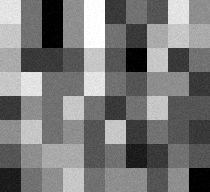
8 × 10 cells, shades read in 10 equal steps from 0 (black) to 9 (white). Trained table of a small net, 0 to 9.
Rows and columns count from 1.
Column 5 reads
9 9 7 8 4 3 3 4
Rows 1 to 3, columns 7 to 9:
4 3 8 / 2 6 7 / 0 7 2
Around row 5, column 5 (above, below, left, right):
8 3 7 2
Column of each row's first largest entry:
5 5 5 2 4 2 3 4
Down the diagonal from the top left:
8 4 2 4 4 7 1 3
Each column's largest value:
8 8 6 7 9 7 5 7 8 6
